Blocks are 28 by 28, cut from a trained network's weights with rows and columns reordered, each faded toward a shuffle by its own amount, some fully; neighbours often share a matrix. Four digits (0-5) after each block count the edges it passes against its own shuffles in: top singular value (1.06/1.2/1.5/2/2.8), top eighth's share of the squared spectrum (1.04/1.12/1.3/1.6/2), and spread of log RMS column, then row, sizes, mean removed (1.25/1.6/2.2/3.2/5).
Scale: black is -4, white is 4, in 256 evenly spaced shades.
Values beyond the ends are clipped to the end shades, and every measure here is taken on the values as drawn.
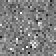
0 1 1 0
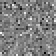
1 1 0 1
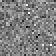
0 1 0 0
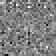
1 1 0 0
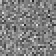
2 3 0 0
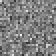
1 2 0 0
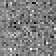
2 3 1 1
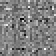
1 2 0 2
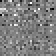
2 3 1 3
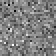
1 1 0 0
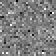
0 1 0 0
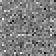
2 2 0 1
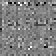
2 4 0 3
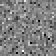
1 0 0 0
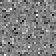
0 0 0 0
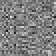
3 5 1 2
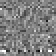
3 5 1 2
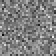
0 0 0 0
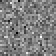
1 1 0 0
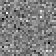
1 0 0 0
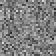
2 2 0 0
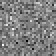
0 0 0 0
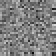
3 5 2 2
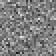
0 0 0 0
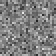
1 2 0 0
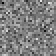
0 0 0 0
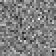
0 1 0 0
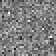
1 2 0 0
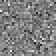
1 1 0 0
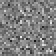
2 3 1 1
